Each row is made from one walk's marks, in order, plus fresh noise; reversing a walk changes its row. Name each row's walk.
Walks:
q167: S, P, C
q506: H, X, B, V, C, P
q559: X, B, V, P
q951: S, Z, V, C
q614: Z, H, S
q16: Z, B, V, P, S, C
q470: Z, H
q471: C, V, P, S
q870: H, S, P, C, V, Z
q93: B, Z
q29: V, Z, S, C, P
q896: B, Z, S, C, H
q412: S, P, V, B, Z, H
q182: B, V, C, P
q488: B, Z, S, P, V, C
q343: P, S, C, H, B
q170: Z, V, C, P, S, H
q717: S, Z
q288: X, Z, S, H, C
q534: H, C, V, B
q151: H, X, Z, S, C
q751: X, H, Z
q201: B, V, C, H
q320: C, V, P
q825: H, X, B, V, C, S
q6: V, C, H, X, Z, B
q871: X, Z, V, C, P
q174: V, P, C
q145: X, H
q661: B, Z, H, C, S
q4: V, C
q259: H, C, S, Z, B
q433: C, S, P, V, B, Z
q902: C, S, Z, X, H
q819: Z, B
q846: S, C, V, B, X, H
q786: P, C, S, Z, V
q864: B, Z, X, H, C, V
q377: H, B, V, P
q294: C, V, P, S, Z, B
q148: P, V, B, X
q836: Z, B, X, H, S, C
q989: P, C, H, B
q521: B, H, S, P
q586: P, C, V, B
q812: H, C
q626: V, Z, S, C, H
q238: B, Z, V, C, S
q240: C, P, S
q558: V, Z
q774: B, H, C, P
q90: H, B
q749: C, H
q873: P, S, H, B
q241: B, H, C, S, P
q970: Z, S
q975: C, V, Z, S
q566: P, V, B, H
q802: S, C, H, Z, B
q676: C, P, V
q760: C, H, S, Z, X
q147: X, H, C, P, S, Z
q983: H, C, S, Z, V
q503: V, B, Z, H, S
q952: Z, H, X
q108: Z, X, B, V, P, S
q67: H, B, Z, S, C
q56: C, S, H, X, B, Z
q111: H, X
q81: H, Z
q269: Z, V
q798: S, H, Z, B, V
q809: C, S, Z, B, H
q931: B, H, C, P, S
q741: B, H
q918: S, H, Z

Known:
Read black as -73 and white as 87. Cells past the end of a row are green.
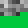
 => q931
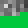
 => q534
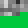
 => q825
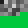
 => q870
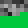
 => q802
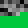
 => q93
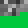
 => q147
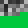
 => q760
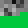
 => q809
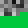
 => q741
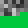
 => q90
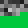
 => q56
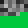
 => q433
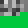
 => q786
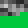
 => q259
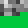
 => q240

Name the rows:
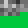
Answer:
q67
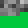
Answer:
q559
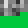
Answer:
q16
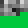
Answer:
q174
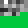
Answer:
q975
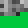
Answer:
q241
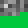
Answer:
q586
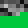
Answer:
q819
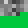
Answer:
q288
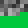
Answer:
q148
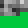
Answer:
q320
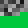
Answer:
q81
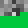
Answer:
q812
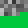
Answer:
q566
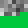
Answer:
q201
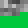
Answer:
q661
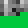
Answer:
q167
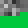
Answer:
q343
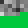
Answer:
q864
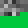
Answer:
q989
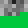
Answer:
q896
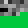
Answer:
q717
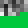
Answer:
q111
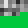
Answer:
q238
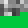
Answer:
q471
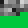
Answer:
q871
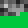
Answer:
q294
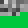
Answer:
q983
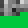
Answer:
q29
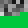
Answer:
q470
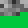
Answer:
q521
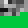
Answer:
q970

